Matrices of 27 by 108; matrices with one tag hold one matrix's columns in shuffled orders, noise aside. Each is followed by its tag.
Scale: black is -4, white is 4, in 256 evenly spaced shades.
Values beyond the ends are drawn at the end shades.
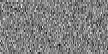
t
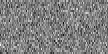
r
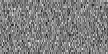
r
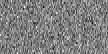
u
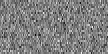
u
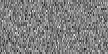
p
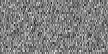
u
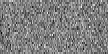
t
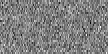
u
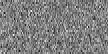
p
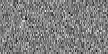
p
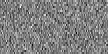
t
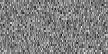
u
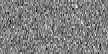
t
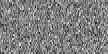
r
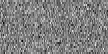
r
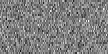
p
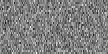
u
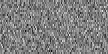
p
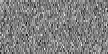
r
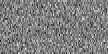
r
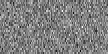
p
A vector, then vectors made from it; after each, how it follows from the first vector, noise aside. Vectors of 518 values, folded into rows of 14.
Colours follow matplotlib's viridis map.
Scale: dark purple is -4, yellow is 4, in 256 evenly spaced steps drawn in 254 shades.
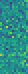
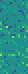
partly zeroed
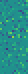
partly zeroed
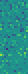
partly zeroed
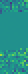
partly zeroed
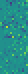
partly zeroed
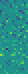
partly zeroed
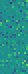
partly zeroed
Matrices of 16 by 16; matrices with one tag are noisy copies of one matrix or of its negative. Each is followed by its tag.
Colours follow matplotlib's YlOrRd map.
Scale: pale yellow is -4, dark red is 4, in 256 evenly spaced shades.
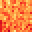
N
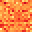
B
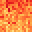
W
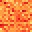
B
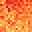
W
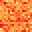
B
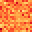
B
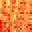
N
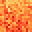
W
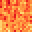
N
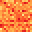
B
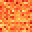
B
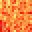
N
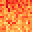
W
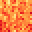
N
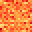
B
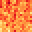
N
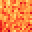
N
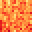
N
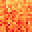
W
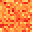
B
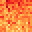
W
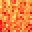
N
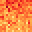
W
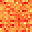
B
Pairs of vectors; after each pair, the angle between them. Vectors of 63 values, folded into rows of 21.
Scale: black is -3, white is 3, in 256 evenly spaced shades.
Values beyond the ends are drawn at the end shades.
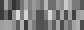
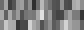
orthogonal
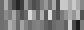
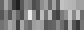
nearly parallel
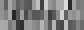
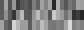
orthogonal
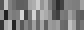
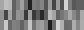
orthogonal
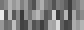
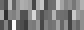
partly aligned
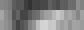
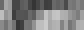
nearly parallel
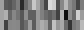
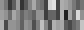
nearly parallel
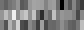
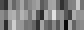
partly aligned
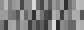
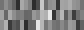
partly opposed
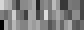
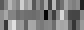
orthogonal
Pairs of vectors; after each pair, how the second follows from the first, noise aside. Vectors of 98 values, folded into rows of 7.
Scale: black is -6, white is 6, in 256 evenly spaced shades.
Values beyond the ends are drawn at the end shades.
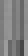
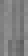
shrunk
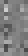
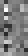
scaled up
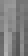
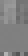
partly zeroed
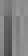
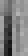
scaled up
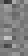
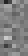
copied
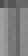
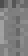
partly zeroed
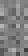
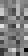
scaled up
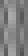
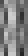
scaled up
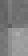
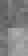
copied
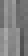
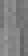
shrunk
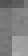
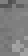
partly zeroed
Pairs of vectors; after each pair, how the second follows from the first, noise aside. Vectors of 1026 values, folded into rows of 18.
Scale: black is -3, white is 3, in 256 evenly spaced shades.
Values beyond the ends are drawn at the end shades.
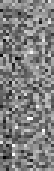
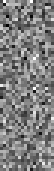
shuffled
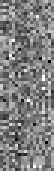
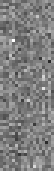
shrunk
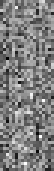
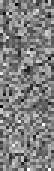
shuffled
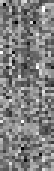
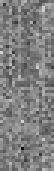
shrunk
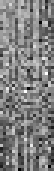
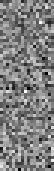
sign-scrambled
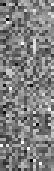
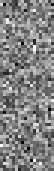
sign-scrambled
